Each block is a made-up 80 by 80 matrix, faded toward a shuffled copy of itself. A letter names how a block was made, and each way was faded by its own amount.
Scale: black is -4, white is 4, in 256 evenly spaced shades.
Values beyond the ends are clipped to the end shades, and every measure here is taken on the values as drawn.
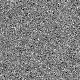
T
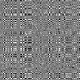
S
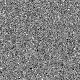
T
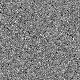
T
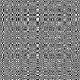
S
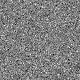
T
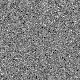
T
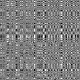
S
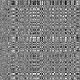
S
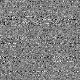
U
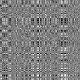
S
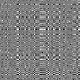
S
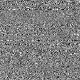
U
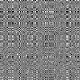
S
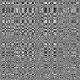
S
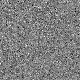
T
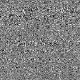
U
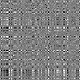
S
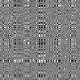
S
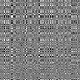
S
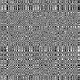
S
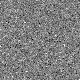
T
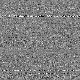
U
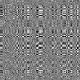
S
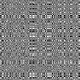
S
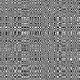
S
